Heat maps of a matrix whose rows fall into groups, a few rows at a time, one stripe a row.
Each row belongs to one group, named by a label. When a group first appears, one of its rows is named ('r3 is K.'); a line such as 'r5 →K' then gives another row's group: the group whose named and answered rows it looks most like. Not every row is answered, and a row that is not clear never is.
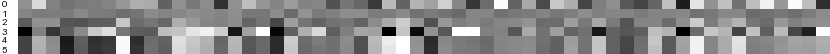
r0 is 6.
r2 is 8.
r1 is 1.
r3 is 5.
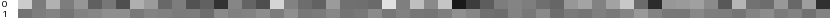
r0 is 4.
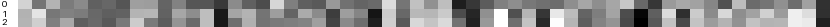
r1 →6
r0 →4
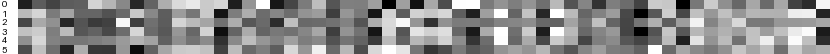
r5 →8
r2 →8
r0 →5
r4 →6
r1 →6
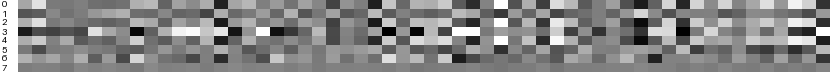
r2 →6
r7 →1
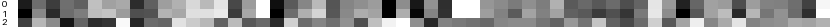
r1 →5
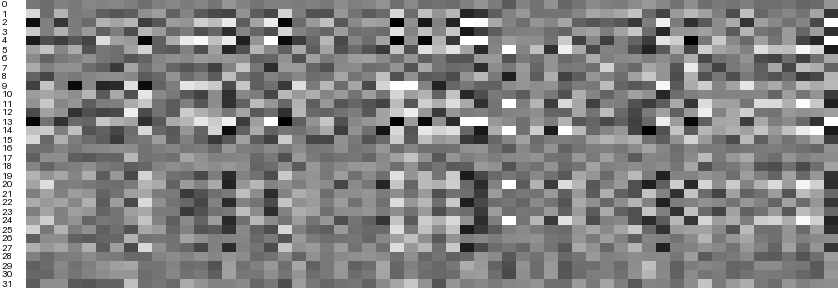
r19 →4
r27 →4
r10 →4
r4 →5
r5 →6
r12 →8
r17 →8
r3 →4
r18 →1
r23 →4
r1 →4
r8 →1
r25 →4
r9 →8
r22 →4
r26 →8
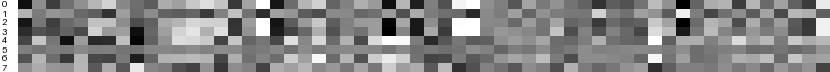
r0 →5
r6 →8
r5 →1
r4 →8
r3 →5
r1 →4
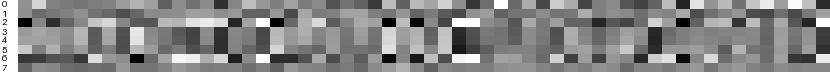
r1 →1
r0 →6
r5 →4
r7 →8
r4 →4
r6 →5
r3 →4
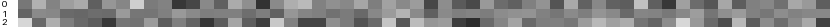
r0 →4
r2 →4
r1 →8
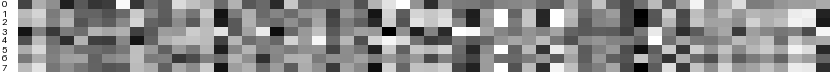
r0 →8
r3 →5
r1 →6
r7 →6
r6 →4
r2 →6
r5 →6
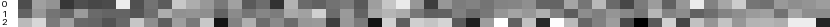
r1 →8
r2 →6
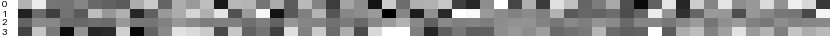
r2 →8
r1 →5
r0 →6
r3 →8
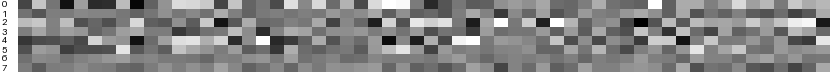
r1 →1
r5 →8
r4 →5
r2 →6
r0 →8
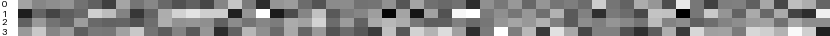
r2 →8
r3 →6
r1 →5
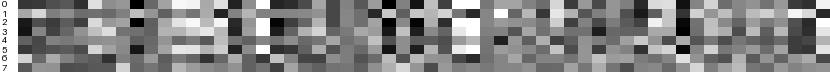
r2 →5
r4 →1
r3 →5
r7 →8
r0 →5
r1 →6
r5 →5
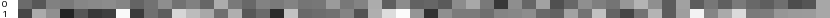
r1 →8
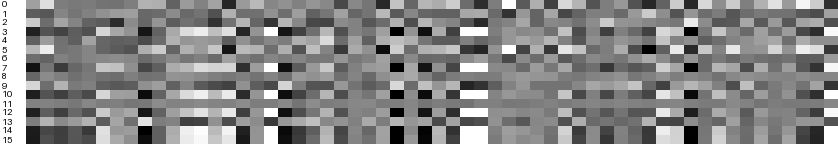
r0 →6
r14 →5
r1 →1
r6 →1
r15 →5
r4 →8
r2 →4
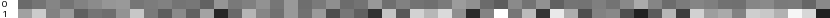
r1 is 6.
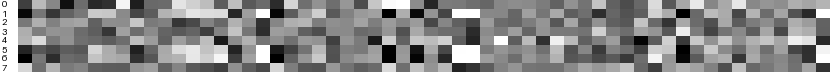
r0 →8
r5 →5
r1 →5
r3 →4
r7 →4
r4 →6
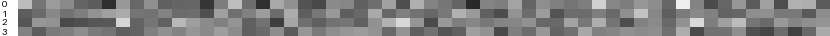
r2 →8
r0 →4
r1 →1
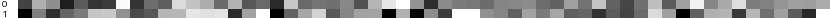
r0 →8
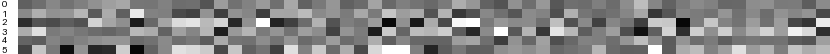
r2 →5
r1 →4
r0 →1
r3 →6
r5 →8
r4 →1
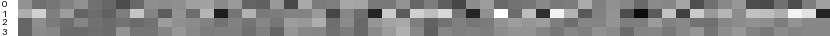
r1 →6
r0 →1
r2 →8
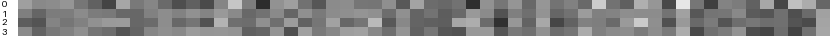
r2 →1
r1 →1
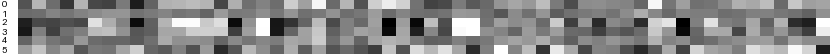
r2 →5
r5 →6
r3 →5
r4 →8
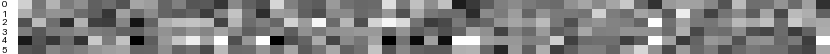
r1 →4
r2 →8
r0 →4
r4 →5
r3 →1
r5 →1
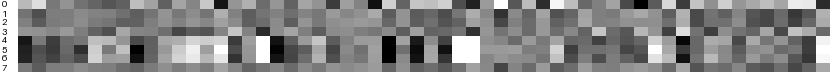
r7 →1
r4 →5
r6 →5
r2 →1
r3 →4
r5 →5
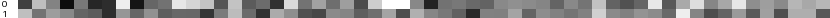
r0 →8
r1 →4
